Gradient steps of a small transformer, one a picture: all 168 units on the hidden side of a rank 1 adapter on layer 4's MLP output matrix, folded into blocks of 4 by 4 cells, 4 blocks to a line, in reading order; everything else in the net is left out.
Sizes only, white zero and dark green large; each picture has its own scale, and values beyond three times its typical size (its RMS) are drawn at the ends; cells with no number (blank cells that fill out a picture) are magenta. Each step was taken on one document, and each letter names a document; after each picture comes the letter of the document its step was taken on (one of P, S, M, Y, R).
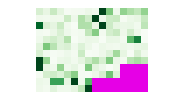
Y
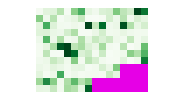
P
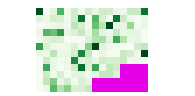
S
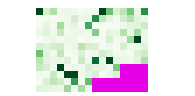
Y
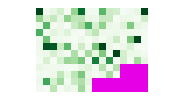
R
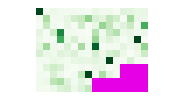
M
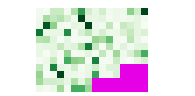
P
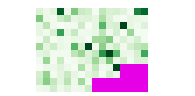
S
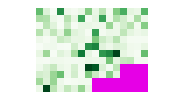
S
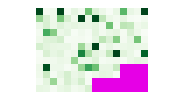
S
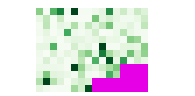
R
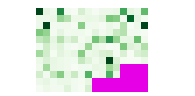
M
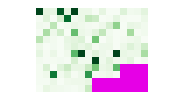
S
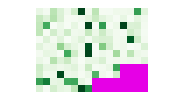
P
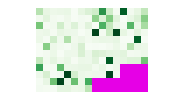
Y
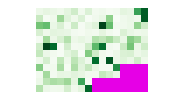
R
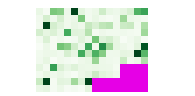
P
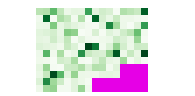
S
